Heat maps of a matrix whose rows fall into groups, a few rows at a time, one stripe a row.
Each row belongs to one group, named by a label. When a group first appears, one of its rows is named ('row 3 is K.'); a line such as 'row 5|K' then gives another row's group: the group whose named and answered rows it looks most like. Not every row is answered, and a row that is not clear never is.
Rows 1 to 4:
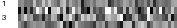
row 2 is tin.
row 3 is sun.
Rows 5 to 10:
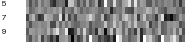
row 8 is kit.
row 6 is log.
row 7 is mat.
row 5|kit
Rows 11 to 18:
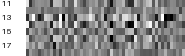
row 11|log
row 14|log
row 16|log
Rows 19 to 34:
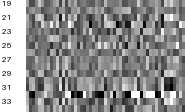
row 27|kit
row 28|kit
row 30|mat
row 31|mat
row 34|log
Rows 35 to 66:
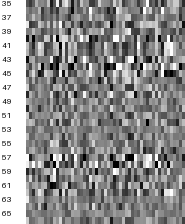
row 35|kit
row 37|sun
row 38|log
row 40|tin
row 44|sun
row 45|mat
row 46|kit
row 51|log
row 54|log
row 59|tin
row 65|sun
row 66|log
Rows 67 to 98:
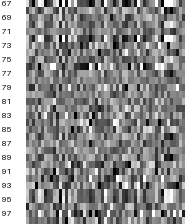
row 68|mat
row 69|log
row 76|tin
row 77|mat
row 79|kit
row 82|kit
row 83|tin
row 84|tin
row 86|mat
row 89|mat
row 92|sun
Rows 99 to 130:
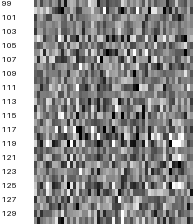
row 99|tin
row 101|mat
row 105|kit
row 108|sun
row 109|kit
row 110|tin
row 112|kit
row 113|log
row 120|tin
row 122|mat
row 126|log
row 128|sun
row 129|tin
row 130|kit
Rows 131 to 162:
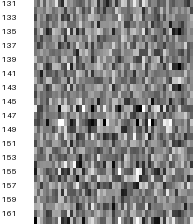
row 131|kit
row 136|tin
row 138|sun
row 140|mat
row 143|mat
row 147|kit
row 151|mat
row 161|mat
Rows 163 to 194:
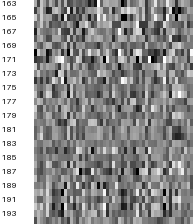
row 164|mat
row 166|sun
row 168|mat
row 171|tin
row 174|tin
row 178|log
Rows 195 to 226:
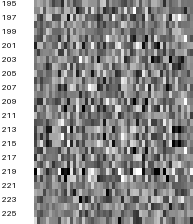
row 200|kit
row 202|kit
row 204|mat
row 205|log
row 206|tin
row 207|tin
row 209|kit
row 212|tin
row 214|tin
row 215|mat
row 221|mat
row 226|log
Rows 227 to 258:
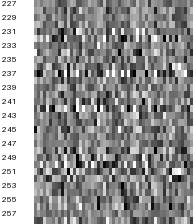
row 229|mat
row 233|sun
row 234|log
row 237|kit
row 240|kit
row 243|sun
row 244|sun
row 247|sun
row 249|log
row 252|mat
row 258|kit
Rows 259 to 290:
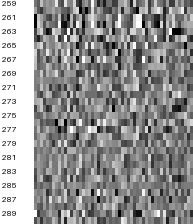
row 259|kit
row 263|mat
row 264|kit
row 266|log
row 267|log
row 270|sun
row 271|sun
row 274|mat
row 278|sun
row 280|tin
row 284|mat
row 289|log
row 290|tin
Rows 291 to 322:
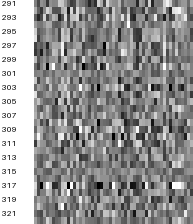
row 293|kit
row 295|log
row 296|log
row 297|tin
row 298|tin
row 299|log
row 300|tin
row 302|log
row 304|log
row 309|sun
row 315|mat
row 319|sun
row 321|kit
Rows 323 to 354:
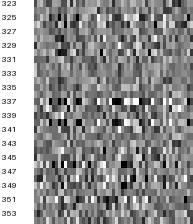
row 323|mat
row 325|sun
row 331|tin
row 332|log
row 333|log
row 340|sun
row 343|mat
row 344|tin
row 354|log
